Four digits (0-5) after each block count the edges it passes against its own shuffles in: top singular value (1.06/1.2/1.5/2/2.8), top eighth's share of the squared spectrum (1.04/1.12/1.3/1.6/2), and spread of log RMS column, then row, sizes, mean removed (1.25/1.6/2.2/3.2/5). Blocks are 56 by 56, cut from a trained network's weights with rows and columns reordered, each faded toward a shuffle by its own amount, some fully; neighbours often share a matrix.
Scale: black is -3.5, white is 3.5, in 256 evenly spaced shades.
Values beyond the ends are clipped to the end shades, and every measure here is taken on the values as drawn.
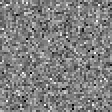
0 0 0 0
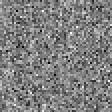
1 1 0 0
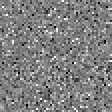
1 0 0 0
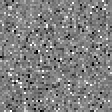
0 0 0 0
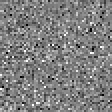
2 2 1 1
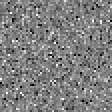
0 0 0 0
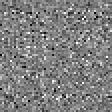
3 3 0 2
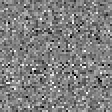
2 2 0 2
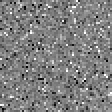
0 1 0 0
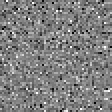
2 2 0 1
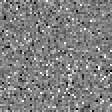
1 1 0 0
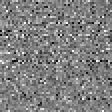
3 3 0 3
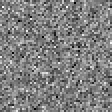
0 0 0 0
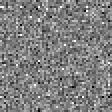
2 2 1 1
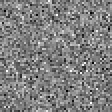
1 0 0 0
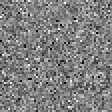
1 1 0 0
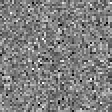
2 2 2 0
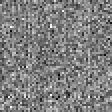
2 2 0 1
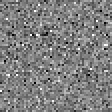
2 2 1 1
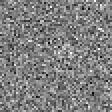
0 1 0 0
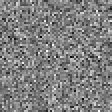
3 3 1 1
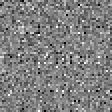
3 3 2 2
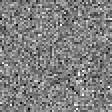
1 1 0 0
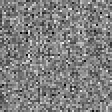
2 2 0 1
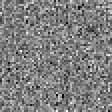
2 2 0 0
